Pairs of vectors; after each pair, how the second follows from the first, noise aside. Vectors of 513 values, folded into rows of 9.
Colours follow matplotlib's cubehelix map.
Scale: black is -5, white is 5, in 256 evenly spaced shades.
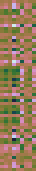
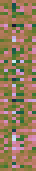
sign-scrambled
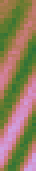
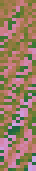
sign-scrambled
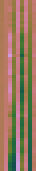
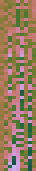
sign-scrambled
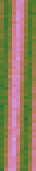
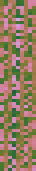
sign-scrambled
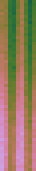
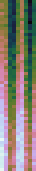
scaled up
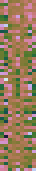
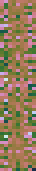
sign-scrambled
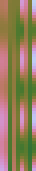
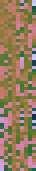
sign-scrambled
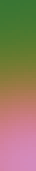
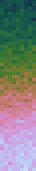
scaled up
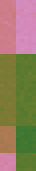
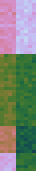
scaled up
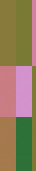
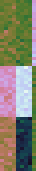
scaled up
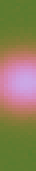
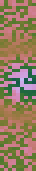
sign-scrambled
